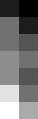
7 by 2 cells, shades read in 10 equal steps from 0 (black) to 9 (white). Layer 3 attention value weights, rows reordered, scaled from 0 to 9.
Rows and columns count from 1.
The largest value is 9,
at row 7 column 1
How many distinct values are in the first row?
2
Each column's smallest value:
1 0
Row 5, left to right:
5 3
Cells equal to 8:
1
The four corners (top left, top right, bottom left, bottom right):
1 0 9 6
